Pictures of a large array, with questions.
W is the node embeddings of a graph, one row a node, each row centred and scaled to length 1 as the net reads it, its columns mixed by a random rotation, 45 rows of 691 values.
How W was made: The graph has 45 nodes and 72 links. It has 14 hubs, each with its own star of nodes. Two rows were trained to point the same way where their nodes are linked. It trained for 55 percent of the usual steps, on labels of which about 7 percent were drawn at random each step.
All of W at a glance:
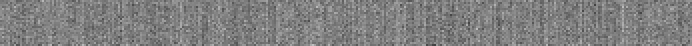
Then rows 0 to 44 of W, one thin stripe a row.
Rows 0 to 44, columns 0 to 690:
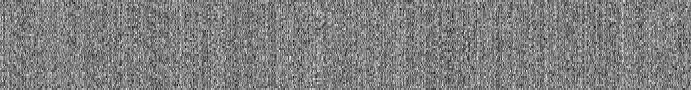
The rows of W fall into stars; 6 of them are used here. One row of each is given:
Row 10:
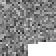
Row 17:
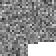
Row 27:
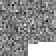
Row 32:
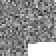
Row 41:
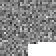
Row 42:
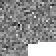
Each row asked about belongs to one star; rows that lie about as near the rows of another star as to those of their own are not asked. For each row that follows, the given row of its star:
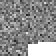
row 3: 10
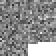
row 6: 27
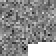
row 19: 10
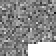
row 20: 41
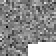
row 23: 10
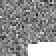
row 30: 42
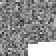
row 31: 27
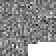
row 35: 41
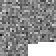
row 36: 17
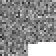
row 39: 32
